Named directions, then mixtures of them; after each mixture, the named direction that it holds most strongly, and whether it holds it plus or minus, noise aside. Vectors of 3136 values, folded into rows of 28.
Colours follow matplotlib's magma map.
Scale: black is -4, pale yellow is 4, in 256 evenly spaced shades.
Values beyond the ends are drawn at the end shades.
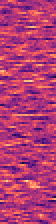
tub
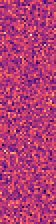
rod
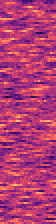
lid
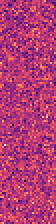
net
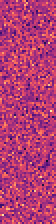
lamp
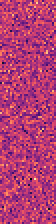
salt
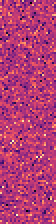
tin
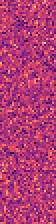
rod, minus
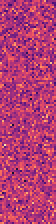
net, plus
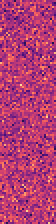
net, plus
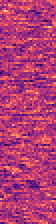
tub, minus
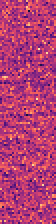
lamp, minus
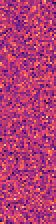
net, plus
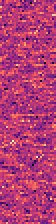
tin, plus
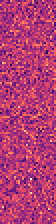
salt, minus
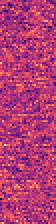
net, plus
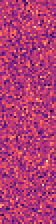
lamp, minus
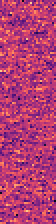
tin, minus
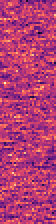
lid, plus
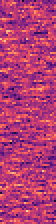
lid, plus
